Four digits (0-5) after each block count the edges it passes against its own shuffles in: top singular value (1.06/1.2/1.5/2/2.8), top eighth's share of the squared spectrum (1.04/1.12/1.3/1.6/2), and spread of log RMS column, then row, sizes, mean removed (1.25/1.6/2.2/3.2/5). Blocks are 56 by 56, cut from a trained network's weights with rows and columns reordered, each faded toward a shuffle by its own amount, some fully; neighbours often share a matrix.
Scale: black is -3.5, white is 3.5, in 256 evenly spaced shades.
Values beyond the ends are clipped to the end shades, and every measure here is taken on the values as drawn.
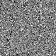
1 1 0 0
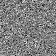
0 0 0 0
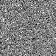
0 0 0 0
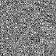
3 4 2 2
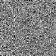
3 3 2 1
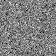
0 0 0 0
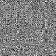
3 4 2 2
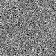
2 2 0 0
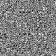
3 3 1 1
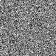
2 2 0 0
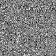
2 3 1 1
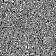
0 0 0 0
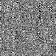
2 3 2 1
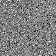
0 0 0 0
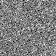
0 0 0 0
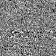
2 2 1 2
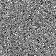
0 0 0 0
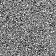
0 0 0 0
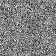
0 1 0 0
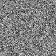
2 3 0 1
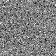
1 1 0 0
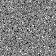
2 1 0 0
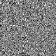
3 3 2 2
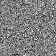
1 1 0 1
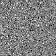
1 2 1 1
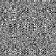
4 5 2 3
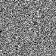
2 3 0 1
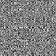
3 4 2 2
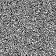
0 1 0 0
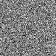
2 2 0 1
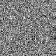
3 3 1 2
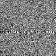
3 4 0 2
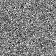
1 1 0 0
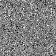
1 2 1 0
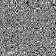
2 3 2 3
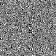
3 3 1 1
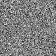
2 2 0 1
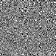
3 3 2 2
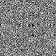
3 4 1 2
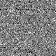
2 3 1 1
